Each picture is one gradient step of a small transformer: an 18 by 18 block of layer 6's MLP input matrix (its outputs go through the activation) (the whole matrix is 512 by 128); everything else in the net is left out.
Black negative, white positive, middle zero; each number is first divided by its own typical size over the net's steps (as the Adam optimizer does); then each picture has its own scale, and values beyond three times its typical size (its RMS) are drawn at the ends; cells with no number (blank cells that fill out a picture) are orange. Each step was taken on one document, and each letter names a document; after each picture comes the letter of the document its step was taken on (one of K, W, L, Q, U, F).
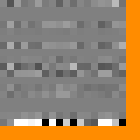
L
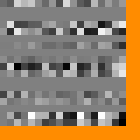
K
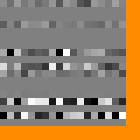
K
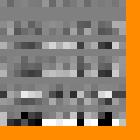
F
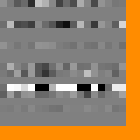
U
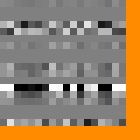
F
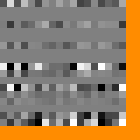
L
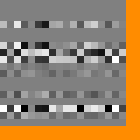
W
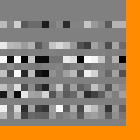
W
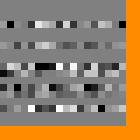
U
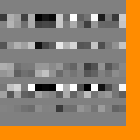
U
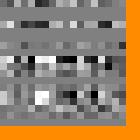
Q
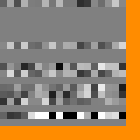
K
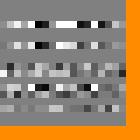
W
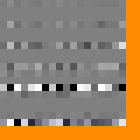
L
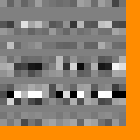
F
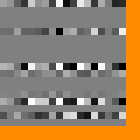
K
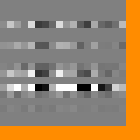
U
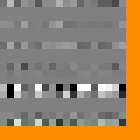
L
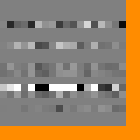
U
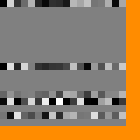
K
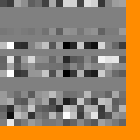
Q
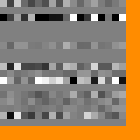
K
